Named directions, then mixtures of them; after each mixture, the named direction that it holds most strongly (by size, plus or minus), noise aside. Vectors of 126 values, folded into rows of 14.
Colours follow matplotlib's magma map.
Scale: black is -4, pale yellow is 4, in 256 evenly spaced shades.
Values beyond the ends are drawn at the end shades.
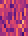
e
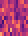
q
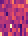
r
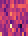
r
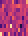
r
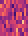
e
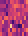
r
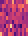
r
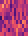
e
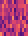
e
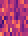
q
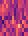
e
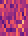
e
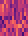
e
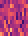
e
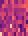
r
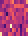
r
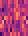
q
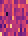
r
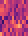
q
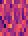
e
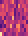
q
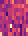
r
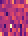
r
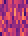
e
